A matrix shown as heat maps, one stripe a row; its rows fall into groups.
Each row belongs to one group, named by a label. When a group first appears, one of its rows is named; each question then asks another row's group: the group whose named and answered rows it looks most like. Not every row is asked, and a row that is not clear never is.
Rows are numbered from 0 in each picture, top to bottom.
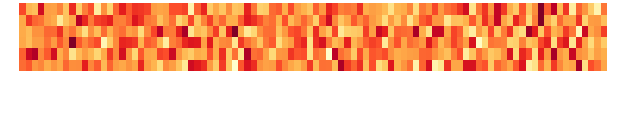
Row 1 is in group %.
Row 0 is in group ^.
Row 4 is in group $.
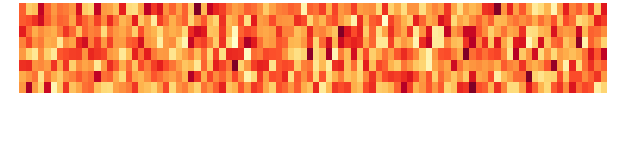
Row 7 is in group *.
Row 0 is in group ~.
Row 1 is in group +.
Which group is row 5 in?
$
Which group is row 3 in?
%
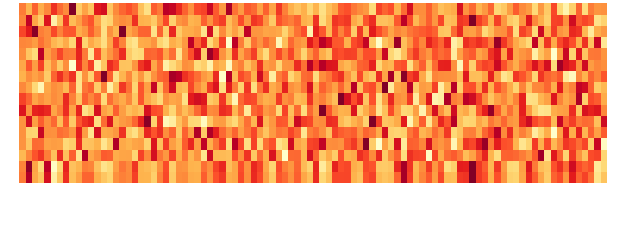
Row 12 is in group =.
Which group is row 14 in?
*
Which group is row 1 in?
*
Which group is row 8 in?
%
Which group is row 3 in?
=
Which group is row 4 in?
~
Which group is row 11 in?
~
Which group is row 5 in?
=
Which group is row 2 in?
$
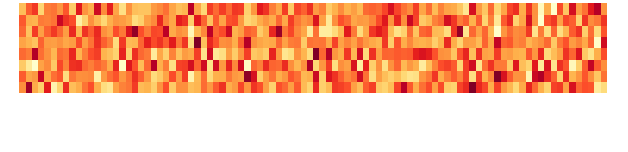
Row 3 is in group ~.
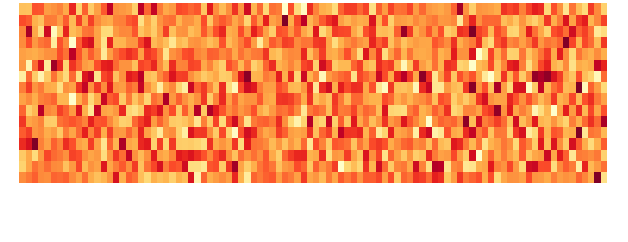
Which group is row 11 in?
%
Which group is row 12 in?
$
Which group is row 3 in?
=
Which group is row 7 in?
%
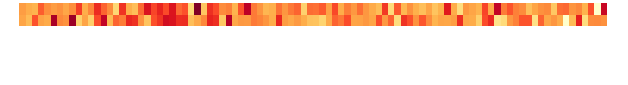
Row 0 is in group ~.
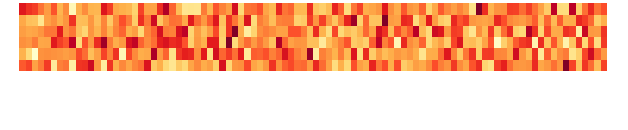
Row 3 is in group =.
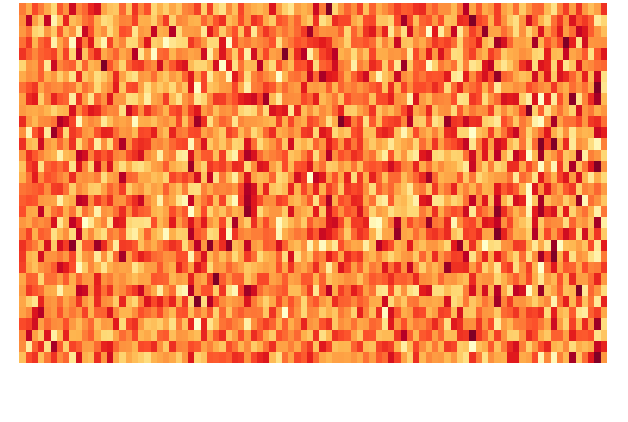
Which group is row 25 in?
%
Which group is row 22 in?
^
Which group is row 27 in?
+
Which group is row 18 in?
^
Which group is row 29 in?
*
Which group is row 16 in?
^
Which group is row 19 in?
=
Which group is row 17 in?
%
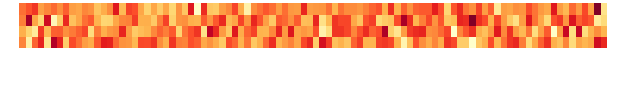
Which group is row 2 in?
~
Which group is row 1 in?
*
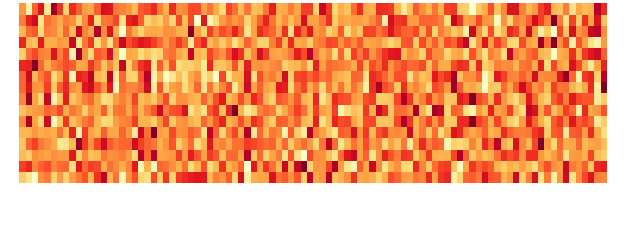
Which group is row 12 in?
%
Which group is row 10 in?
*
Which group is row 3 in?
^
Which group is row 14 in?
+
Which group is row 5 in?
$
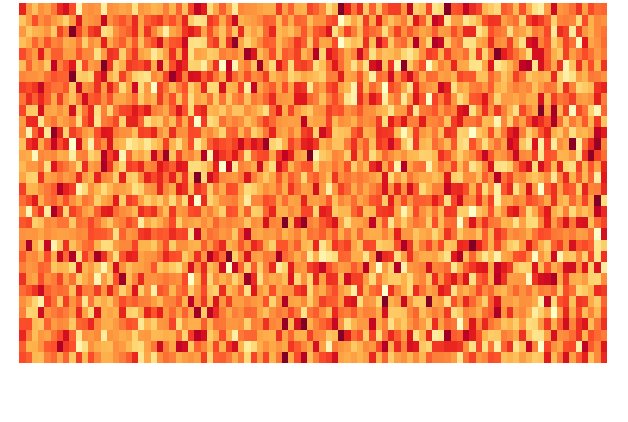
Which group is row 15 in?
~
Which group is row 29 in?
%
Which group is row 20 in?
~
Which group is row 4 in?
^
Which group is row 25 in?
+
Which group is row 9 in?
^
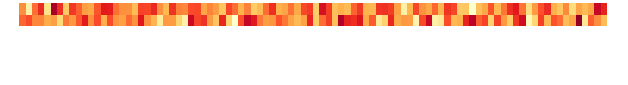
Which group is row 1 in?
%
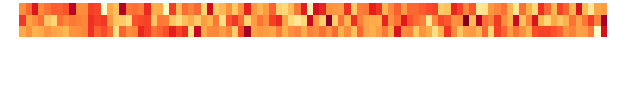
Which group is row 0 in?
$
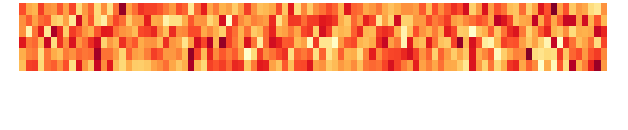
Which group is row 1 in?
=
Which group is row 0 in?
^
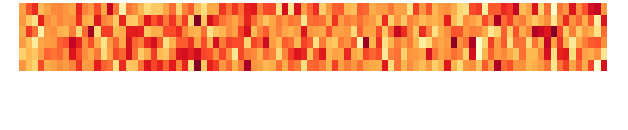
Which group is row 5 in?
~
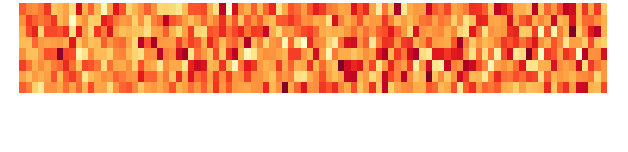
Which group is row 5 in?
%
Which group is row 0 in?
=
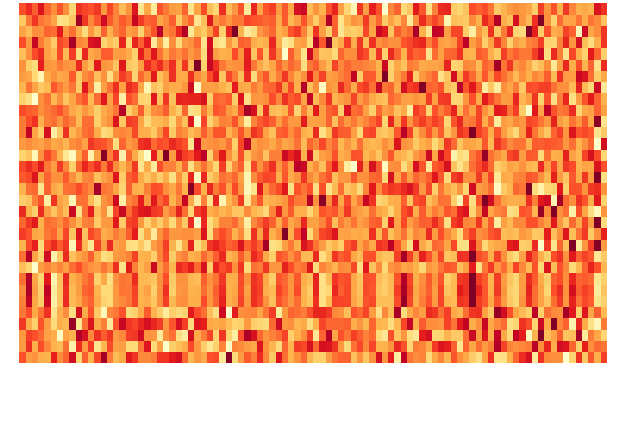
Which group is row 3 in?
$
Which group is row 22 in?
*
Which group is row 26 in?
*
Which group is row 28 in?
^
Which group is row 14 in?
+
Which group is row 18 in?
^
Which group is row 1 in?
%
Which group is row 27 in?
=
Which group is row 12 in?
~
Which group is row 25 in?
*
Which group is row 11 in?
*
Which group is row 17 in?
=
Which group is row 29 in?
%
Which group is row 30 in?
=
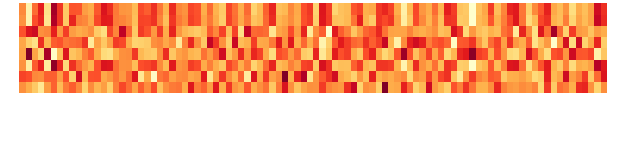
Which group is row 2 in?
$
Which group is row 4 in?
*
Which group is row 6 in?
+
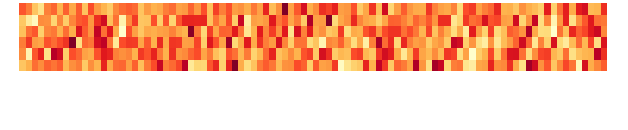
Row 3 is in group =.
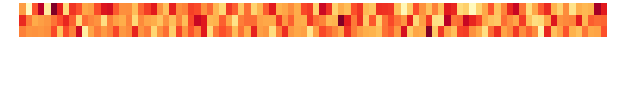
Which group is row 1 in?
%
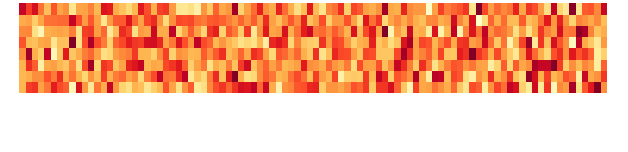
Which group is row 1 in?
$
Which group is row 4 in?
*
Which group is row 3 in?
^
